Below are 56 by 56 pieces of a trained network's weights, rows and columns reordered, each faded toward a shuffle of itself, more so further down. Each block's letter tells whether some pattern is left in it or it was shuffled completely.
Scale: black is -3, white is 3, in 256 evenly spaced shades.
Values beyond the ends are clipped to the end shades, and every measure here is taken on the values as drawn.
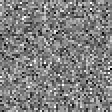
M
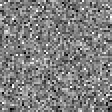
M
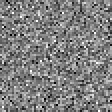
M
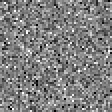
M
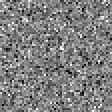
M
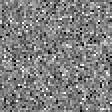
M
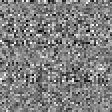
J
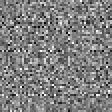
J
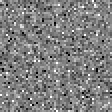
M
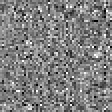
J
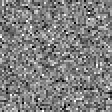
M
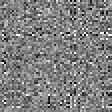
J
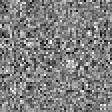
J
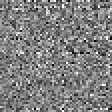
J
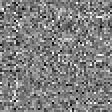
J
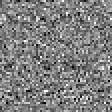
J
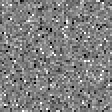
M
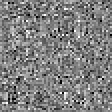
J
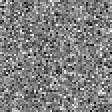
M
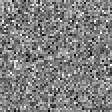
M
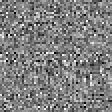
J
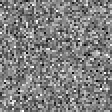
M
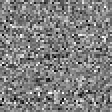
J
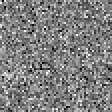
M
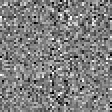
J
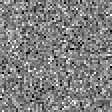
M
